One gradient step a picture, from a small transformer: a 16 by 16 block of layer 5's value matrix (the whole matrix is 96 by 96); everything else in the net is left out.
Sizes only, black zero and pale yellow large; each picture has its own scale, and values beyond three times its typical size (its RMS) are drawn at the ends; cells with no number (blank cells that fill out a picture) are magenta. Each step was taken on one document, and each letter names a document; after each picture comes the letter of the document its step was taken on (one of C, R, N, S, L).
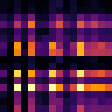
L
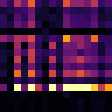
L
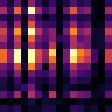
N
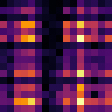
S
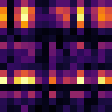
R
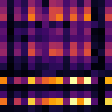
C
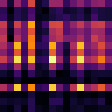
L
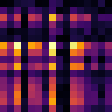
N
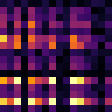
N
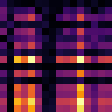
S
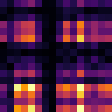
S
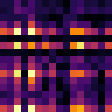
N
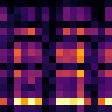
S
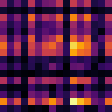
C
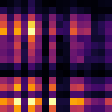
N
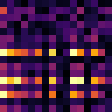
R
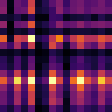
L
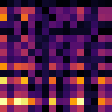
R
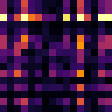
R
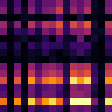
C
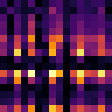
L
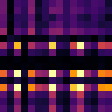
L
